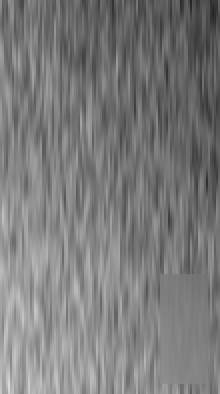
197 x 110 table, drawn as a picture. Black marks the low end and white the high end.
Odd patch: calmer, in the bottom right. Slope: up to the bottom left. Ninth with the lowest average: top right. Mirror symmetry: none. Ninth with the highest average: bottom left. Calmest part: bottom right.
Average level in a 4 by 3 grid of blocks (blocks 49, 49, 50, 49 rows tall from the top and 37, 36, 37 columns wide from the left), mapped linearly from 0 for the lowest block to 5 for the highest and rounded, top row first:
2 1 0 / 3 2 1 / 4 3 2 / 5 4 3
